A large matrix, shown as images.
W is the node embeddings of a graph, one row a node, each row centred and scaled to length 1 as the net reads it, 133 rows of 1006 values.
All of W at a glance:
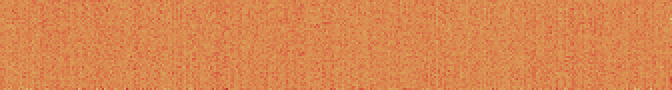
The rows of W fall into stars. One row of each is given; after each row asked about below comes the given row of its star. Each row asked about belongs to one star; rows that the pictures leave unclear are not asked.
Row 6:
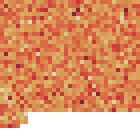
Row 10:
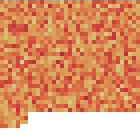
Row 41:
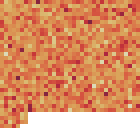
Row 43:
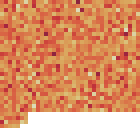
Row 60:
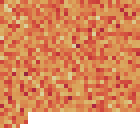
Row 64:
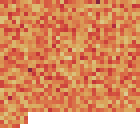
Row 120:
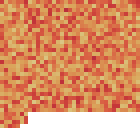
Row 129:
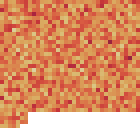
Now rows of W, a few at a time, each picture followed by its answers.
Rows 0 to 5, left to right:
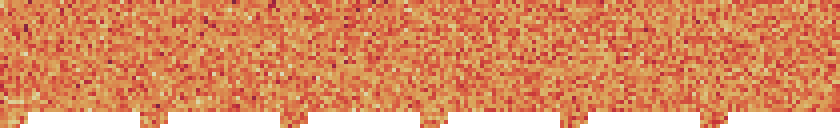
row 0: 10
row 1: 64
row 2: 120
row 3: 64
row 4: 129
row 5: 6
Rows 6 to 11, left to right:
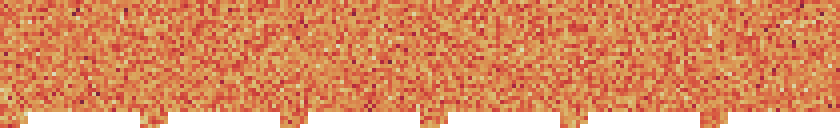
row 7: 6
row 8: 10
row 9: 43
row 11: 41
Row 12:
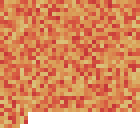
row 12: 60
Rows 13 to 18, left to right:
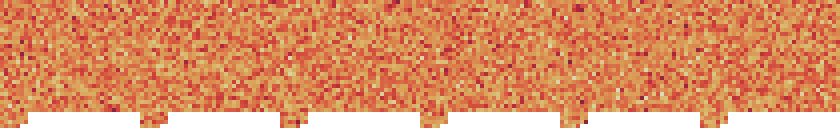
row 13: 60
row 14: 120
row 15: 64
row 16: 60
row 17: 43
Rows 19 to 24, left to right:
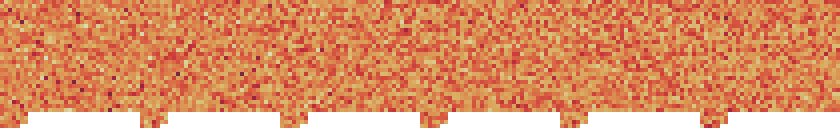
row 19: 6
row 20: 64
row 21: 60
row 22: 129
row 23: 6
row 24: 120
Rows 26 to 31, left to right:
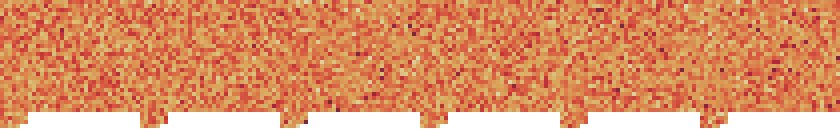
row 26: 43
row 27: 60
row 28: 43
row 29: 60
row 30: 120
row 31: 41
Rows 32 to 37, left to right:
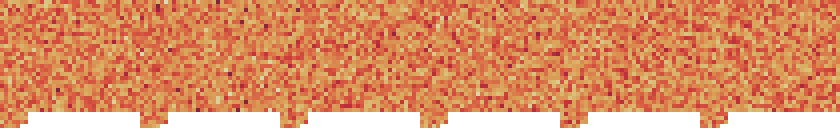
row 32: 64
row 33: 43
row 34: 60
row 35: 60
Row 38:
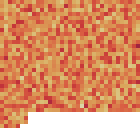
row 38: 10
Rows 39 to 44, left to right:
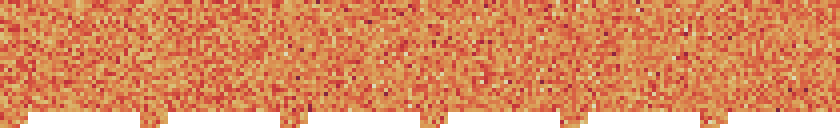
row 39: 10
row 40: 41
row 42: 10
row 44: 41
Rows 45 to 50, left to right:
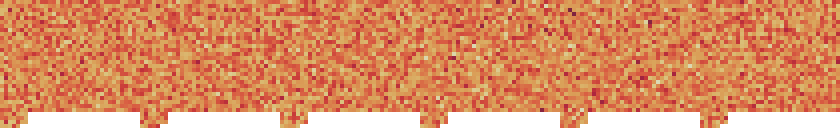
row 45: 41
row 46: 129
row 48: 120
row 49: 41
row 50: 129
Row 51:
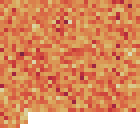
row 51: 64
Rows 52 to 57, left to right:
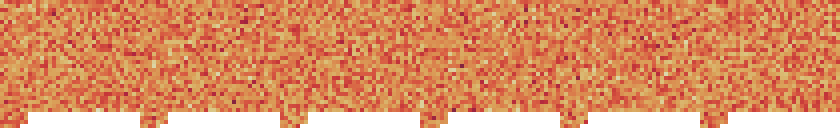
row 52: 129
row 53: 129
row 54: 10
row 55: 129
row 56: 60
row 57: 129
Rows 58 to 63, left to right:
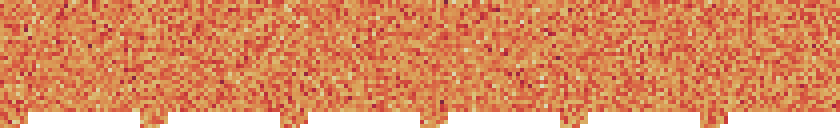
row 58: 10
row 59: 41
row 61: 43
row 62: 10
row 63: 60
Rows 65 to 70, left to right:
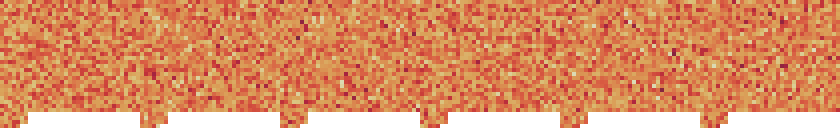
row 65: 6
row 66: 60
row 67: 10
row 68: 129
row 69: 64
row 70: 129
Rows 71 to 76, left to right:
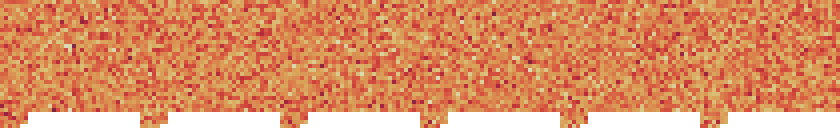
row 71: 129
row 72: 43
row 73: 129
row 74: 10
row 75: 60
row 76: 41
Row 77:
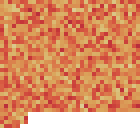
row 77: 120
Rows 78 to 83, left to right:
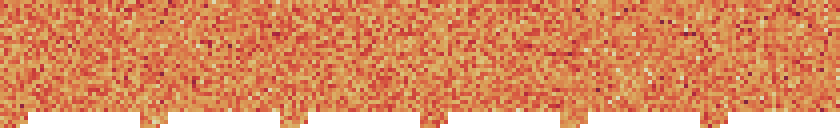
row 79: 10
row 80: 43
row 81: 120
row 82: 43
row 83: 120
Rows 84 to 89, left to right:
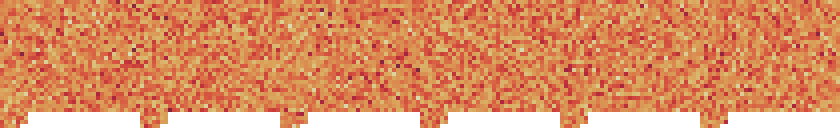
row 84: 64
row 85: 41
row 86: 41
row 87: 6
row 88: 60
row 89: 60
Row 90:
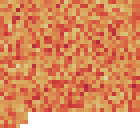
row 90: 41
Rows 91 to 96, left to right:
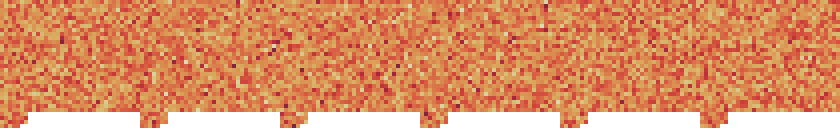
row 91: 10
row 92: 64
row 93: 41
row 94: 120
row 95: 129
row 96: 129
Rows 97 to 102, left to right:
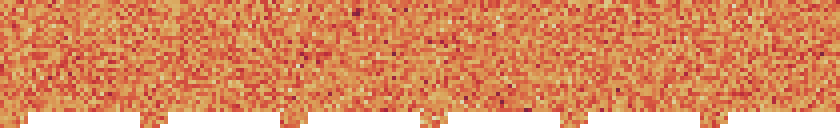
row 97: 64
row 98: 64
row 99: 6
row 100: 6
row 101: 64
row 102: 6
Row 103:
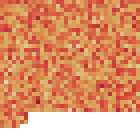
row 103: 129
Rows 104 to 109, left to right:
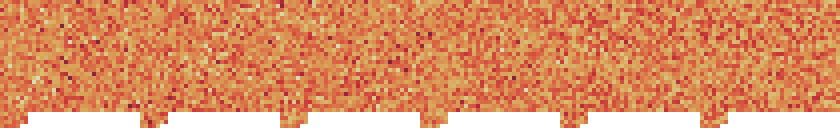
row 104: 120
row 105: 129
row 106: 10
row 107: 41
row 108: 120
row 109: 43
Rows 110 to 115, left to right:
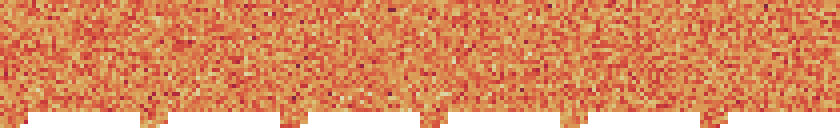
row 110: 60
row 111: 60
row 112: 6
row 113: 64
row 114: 43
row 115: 129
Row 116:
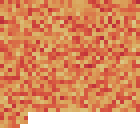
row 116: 60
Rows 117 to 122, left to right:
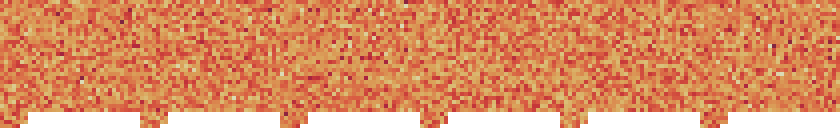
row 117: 10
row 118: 10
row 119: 120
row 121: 64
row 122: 129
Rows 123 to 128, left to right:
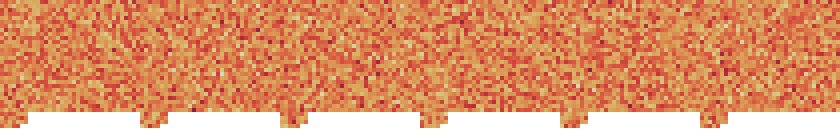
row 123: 64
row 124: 129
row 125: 60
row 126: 64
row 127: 6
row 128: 60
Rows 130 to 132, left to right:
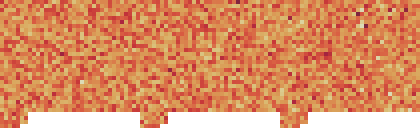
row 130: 6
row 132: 6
